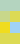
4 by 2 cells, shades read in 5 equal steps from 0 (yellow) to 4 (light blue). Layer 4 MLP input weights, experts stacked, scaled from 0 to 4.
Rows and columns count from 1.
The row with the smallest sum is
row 4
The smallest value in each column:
0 1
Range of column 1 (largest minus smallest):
3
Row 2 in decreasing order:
2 1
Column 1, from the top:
3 2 0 1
